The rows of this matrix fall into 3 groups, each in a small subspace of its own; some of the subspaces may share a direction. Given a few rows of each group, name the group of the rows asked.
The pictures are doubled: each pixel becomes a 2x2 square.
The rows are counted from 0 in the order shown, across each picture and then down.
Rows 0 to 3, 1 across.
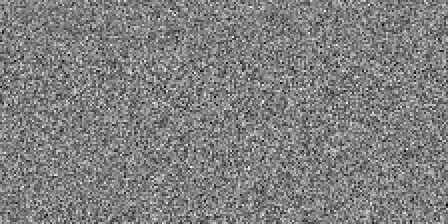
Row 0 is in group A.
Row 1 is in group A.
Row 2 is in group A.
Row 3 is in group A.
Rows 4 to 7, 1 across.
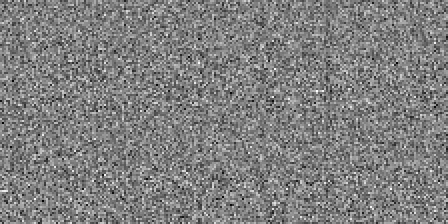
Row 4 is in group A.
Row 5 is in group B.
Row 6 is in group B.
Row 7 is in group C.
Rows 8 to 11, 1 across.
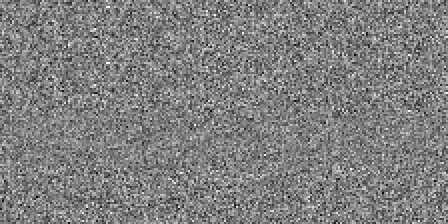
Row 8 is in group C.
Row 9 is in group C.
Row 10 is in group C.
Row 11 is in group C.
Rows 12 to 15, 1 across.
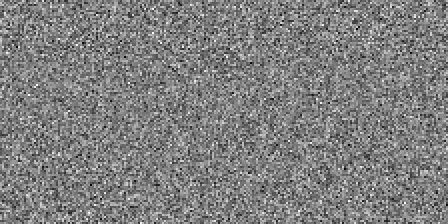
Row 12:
A
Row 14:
A
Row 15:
C
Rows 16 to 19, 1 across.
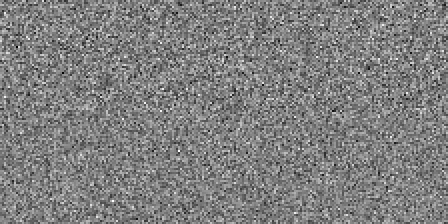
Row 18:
C
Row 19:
C
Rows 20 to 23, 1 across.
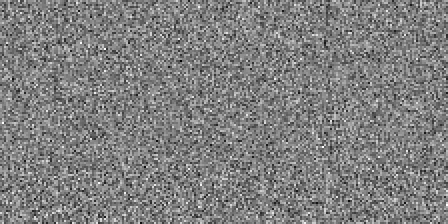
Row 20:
C
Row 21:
C
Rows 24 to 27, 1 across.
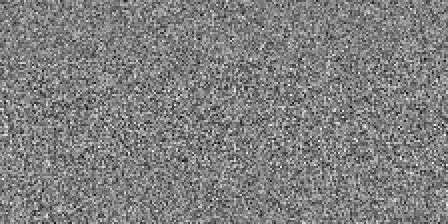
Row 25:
A
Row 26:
C
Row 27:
B
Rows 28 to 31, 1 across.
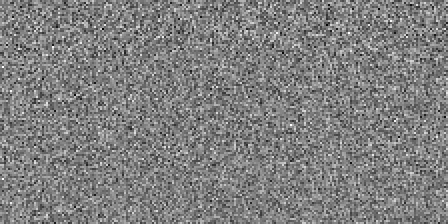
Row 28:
A
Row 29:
B
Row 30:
A
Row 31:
B
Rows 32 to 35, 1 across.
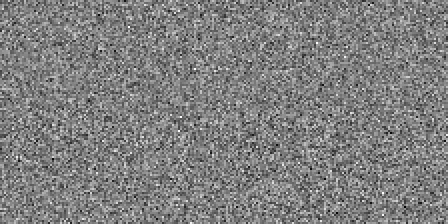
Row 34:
A
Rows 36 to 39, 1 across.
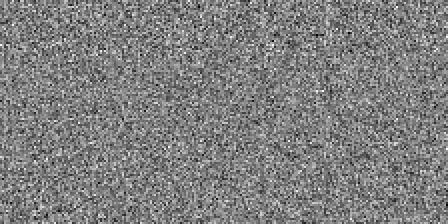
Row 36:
B
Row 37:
B
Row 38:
C
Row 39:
B
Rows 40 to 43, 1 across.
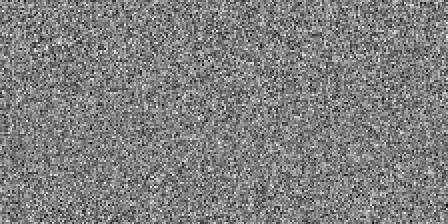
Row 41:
C
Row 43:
A
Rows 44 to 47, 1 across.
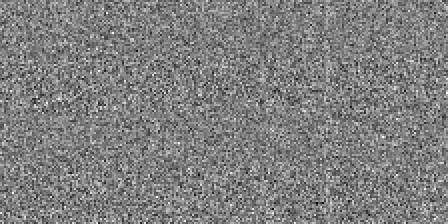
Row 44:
C
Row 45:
B
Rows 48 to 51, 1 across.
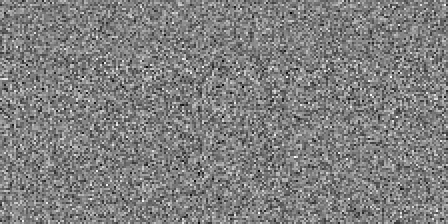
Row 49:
C
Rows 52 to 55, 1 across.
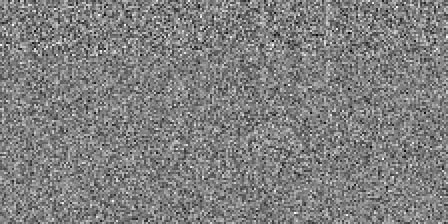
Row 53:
A
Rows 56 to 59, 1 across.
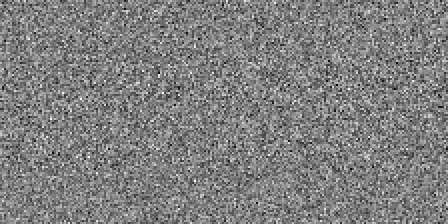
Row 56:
A
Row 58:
A
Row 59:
A
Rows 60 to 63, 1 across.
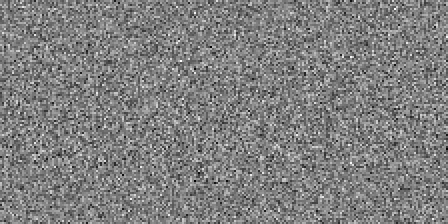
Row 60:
A
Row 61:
A
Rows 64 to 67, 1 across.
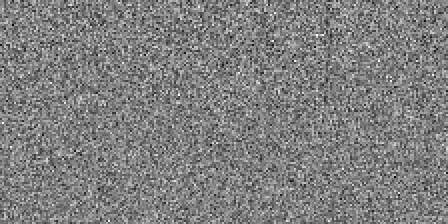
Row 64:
B
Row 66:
B
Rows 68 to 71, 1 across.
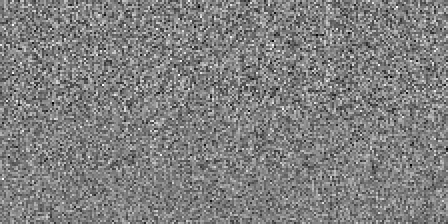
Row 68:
B
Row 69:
A
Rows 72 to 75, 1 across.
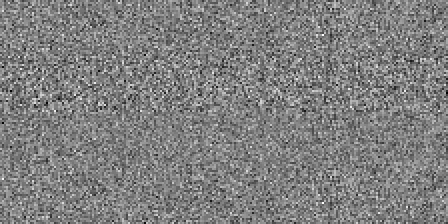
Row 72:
B
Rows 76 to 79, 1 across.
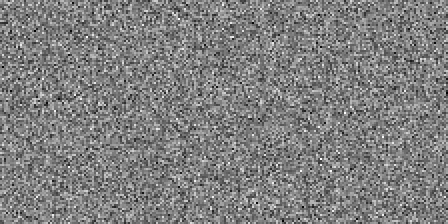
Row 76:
C
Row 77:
B
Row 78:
C
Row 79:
A
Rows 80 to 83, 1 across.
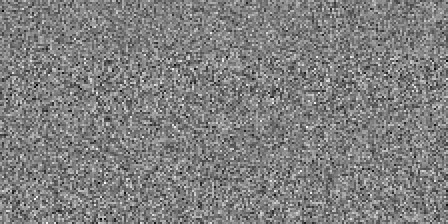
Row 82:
C
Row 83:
C
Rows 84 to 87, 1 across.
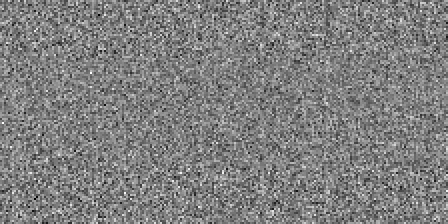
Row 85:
C
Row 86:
B
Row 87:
A
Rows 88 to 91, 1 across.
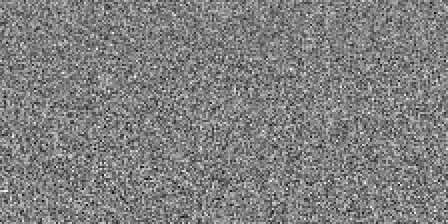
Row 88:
C
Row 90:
C
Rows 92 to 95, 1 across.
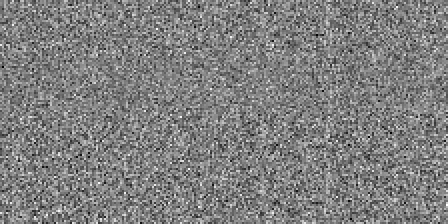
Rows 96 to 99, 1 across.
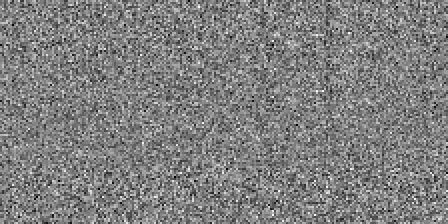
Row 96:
B
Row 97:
B
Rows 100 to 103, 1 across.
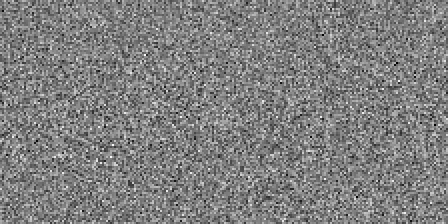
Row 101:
A
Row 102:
C
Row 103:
A
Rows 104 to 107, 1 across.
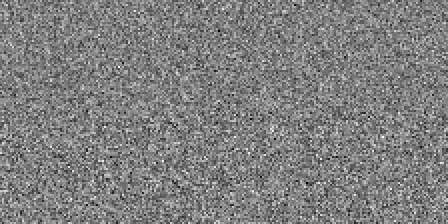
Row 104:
C
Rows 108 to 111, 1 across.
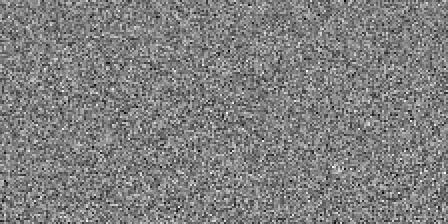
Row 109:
C
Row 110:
A
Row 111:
A
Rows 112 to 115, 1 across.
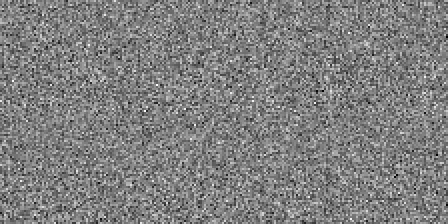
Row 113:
B
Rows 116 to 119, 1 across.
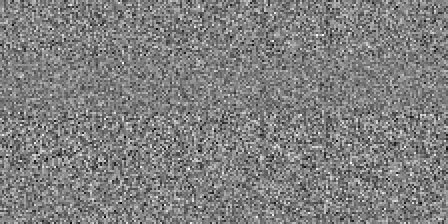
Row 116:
B
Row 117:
C
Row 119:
A
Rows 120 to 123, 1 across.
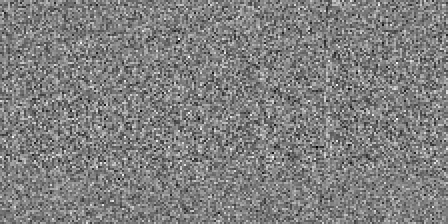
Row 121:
A
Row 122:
B
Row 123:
C
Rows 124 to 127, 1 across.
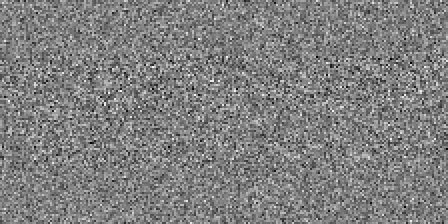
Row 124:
A
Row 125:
A
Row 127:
A
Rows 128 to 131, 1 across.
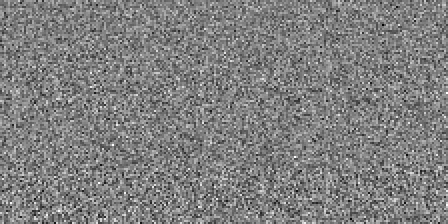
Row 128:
A
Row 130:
C
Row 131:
B
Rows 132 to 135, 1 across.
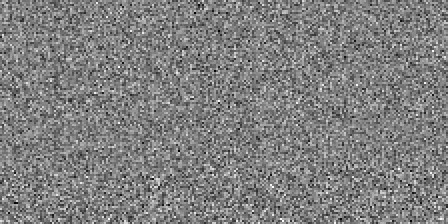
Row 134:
C
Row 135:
A
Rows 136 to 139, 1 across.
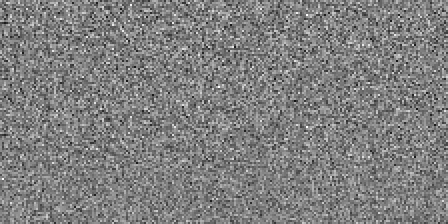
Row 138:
C
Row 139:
B
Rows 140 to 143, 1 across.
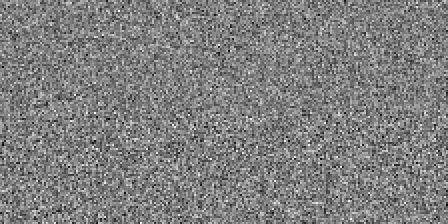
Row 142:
C
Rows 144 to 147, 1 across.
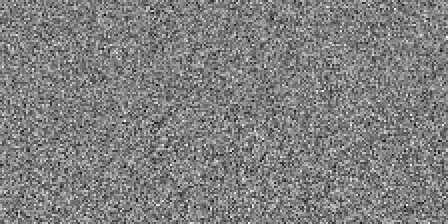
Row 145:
B
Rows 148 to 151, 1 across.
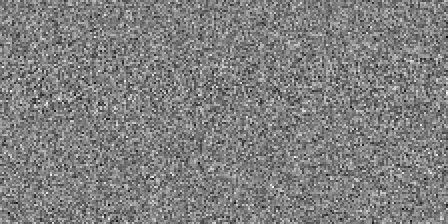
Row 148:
C
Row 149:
B
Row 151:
A
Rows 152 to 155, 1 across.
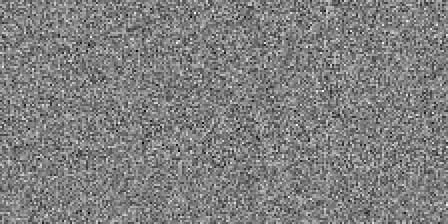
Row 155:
A
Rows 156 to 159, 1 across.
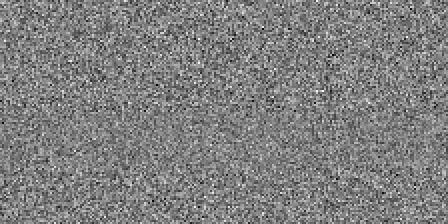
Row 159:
A
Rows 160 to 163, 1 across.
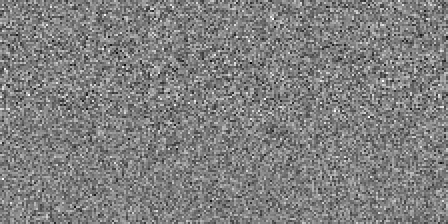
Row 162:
A
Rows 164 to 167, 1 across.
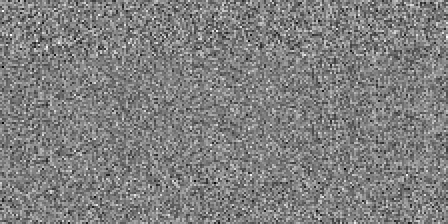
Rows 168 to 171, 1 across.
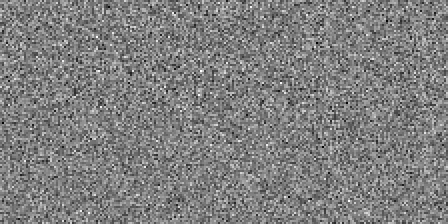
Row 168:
C
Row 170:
B
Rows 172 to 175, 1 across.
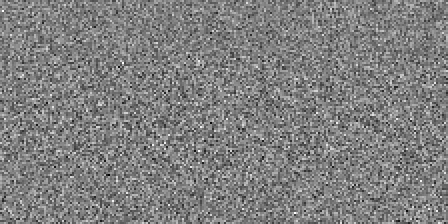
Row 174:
A
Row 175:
C
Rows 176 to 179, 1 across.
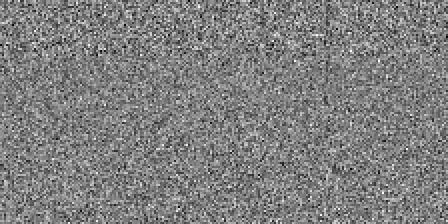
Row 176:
B
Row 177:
C
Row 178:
A
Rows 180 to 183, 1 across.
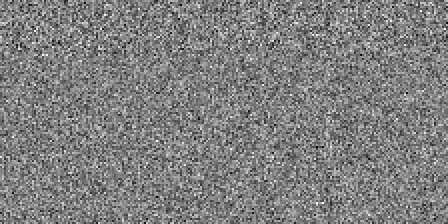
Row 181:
A
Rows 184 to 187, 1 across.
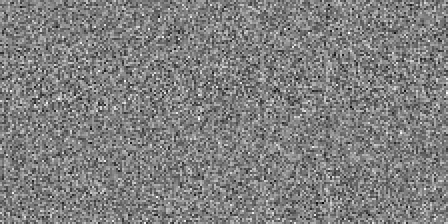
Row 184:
A
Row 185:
B
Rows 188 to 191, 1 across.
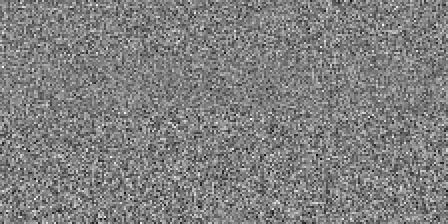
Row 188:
A
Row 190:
A
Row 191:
A
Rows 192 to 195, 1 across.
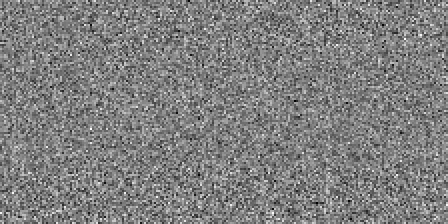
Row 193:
C
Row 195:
B
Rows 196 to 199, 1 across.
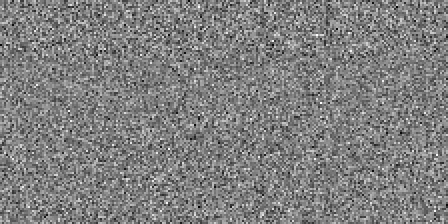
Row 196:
B
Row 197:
A
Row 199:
A
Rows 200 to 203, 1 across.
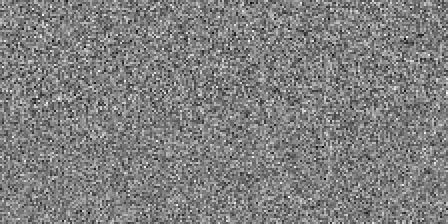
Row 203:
A
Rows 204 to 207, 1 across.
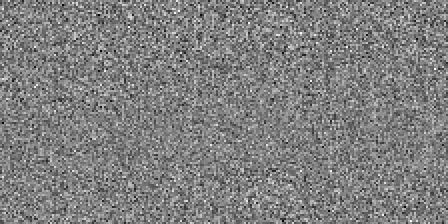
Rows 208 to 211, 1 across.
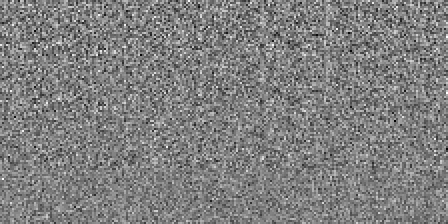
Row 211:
B
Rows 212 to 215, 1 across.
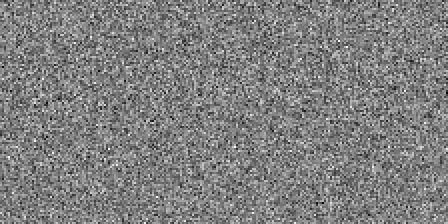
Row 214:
A
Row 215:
B
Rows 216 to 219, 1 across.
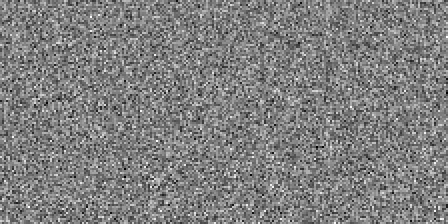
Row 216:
C
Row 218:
B
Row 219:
A
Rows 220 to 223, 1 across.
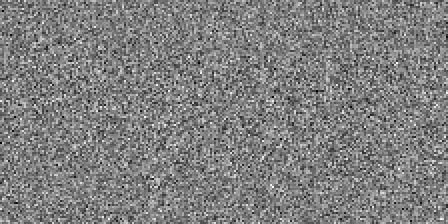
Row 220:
B
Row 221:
B
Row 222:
A
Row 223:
A
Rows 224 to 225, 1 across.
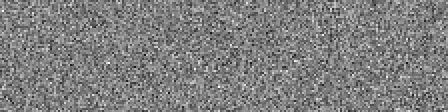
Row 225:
C
